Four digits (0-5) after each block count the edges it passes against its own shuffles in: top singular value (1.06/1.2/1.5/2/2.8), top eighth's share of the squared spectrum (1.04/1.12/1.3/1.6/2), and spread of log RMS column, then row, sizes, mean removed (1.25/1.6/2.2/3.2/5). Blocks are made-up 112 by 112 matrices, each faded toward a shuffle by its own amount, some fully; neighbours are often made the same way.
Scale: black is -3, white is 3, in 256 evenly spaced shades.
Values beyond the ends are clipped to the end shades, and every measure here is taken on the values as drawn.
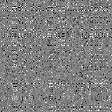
5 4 3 3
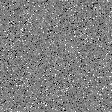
1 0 0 0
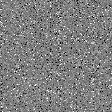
3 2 2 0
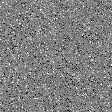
2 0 0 0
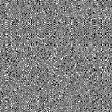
5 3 2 3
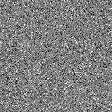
3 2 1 0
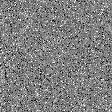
3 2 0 0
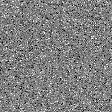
3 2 0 0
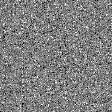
0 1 2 0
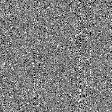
1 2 3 0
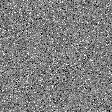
0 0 1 0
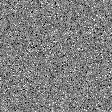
0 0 0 0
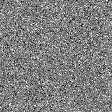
0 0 0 0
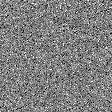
0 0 0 0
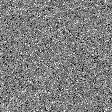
0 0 0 0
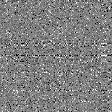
4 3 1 2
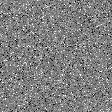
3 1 0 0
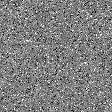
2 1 0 0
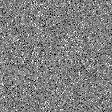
3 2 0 1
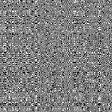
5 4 3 3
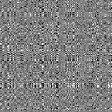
5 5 4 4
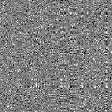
5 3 3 2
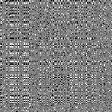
5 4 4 4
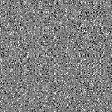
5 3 2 2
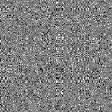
5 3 3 2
